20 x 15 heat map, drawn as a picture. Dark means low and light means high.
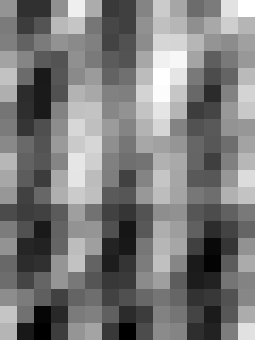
The ninth with the highest average is the top right. A horizontal seam about 60% of the way down splits the table, and the top part is higher. Stripes running up and down repeat 3 times from left to right.
